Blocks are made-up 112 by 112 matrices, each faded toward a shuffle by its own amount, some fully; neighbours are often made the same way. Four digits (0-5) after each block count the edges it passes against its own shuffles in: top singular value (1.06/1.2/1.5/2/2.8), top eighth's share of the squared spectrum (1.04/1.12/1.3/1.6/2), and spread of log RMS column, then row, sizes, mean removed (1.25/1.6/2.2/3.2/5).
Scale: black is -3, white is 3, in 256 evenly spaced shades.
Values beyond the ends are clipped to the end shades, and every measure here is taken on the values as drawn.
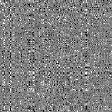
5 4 3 2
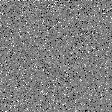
2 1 0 0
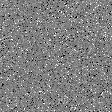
1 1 0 0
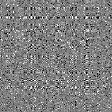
5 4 3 3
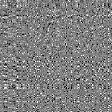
5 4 3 3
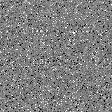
2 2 0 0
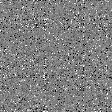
1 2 2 2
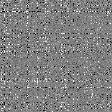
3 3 3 4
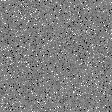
0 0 0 0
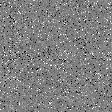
1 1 1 1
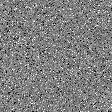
0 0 0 0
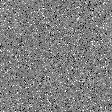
0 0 0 0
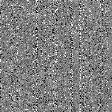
1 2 4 0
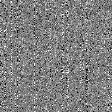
1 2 4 0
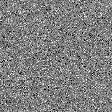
3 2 1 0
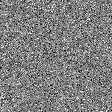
1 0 0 0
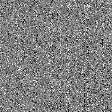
1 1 3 0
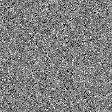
0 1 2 0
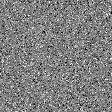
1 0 0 0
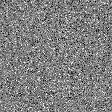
2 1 0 0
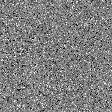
2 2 0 0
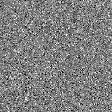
3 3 1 1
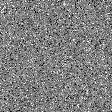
1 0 0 0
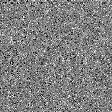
3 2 0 1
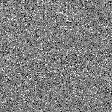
3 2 0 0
